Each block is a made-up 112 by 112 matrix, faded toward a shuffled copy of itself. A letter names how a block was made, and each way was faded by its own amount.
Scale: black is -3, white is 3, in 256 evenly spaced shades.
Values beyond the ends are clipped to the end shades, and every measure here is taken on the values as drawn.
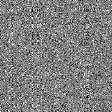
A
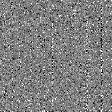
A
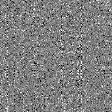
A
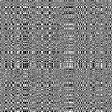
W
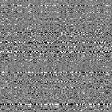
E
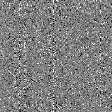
A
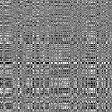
W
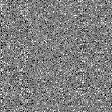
A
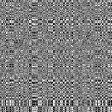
W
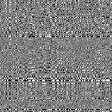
E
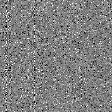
A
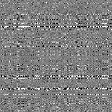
E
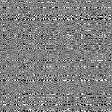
E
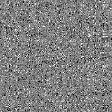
A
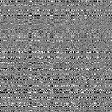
E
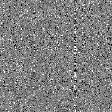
A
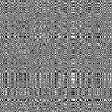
W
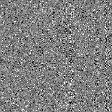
A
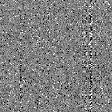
A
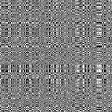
W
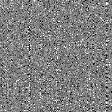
A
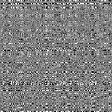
E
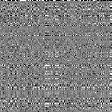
E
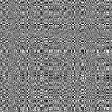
W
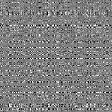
E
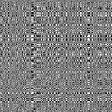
W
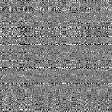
E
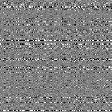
E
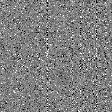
A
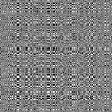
W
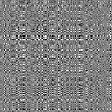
W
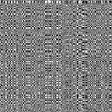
W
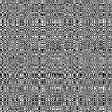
W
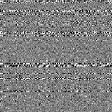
E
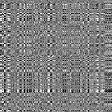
W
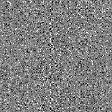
A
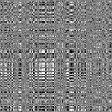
W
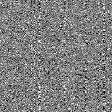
A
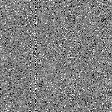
A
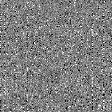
A
